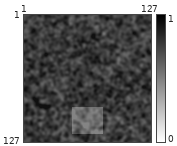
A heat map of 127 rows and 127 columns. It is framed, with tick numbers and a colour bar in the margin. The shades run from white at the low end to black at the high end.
In the bottom middle lies a patch that is lower than the rest. The ninth with the lowest average is the bottom middle. There are no regular stripes. The texture is blotchy. No overall slope runs across the table.
